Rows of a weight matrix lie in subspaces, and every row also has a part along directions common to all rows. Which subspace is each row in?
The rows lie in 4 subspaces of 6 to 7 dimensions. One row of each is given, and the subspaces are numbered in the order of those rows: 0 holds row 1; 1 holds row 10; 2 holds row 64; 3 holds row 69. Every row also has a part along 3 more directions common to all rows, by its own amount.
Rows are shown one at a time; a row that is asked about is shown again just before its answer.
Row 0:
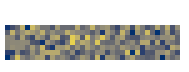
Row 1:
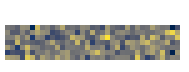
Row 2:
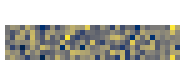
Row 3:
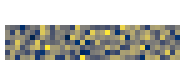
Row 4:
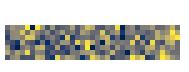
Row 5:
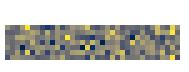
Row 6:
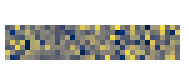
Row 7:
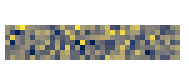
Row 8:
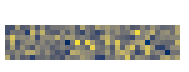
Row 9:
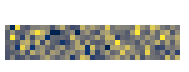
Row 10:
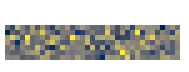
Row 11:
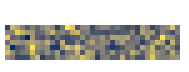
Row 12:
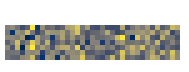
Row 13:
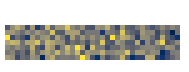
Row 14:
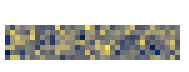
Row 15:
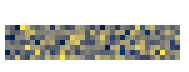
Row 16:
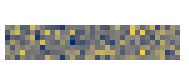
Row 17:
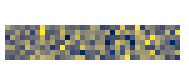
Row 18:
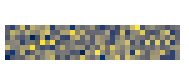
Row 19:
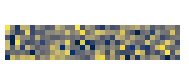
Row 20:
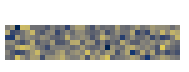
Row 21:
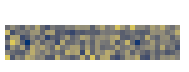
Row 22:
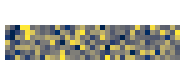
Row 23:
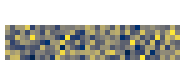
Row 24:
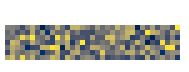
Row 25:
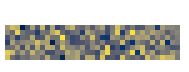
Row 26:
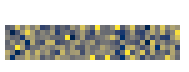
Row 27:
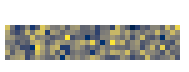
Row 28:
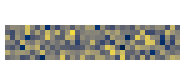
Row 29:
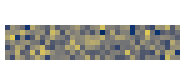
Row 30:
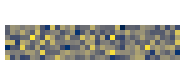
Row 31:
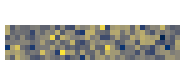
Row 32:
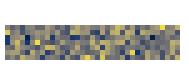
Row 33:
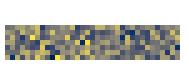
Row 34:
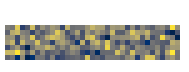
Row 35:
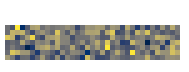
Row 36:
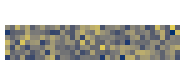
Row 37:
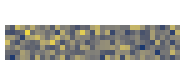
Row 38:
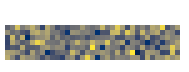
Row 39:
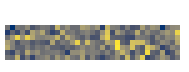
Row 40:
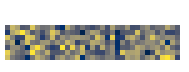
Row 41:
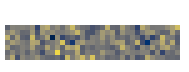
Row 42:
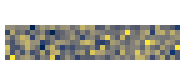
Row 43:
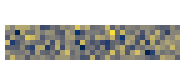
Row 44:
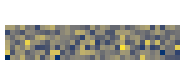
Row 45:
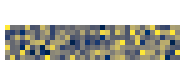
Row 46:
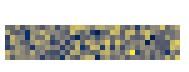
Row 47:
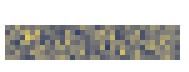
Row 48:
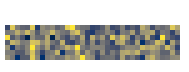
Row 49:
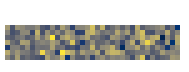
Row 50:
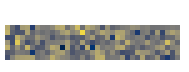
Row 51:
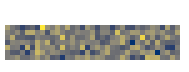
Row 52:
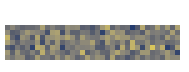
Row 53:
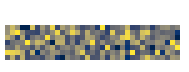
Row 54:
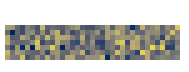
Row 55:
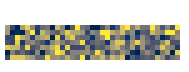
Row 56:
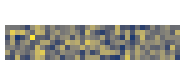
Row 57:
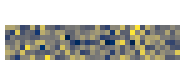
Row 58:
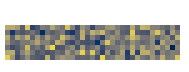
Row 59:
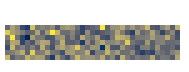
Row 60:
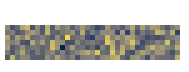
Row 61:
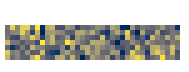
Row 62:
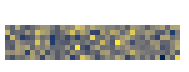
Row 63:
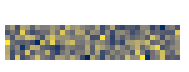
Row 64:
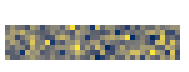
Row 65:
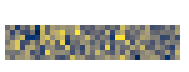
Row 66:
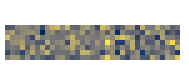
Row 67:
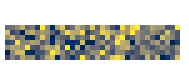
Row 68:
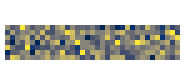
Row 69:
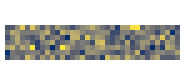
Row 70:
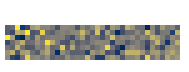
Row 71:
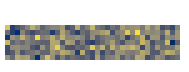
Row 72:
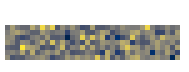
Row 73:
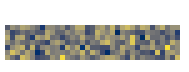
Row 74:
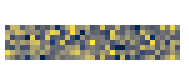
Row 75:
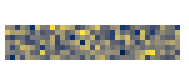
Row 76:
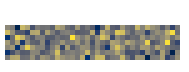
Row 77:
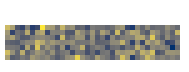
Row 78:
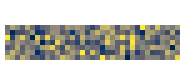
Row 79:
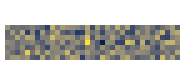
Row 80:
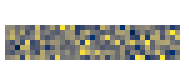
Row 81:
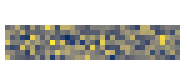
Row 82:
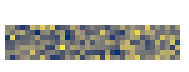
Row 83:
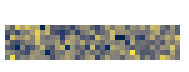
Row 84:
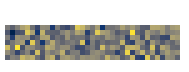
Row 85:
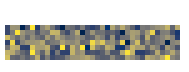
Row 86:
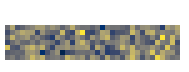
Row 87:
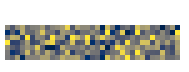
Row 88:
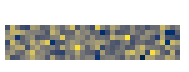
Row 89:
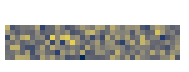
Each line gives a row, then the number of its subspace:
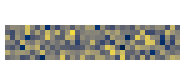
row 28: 2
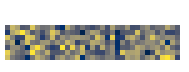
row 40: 1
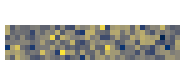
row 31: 2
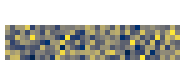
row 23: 2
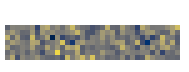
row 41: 2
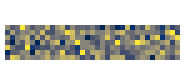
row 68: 0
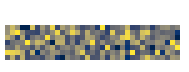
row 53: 0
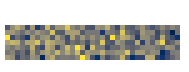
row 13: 2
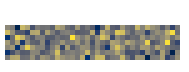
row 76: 0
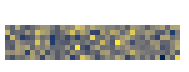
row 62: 1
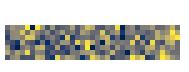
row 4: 2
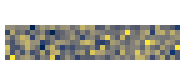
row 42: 0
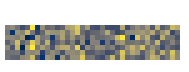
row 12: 2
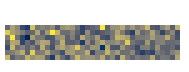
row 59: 0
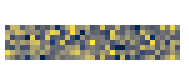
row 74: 2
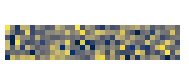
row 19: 1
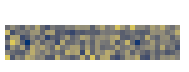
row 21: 0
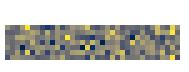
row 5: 2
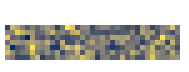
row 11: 2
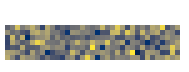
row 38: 1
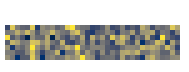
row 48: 2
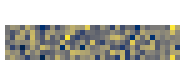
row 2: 2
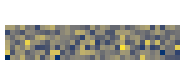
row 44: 0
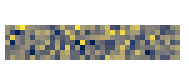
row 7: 1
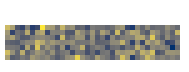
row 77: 3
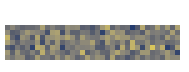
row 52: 3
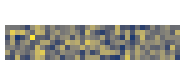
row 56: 3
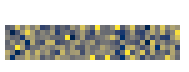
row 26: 0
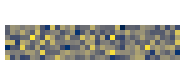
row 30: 2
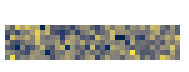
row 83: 1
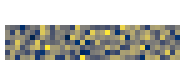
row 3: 0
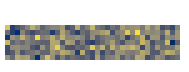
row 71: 2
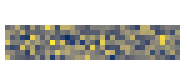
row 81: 2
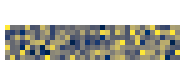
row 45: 3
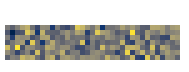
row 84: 0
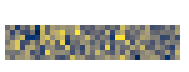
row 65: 1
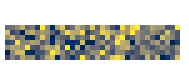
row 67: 1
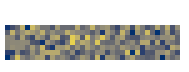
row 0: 3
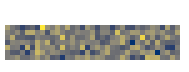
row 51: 3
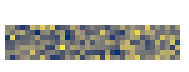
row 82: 2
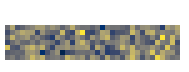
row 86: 2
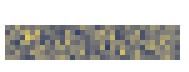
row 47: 1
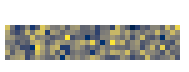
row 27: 3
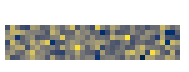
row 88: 2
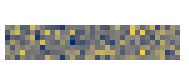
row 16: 3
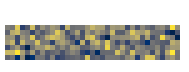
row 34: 0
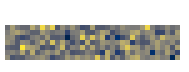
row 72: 2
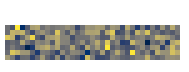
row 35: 0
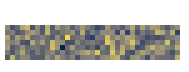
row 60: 3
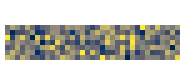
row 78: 3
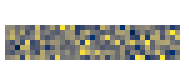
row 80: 0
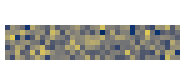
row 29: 3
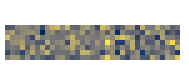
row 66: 3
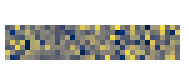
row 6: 0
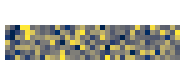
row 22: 0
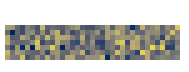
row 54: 3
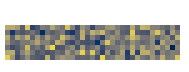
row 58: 3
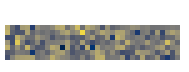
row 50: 1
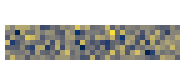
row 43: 1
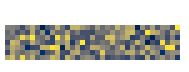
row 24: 2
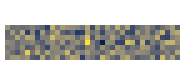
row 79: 1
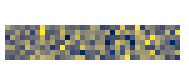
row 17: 3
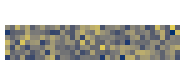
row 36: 0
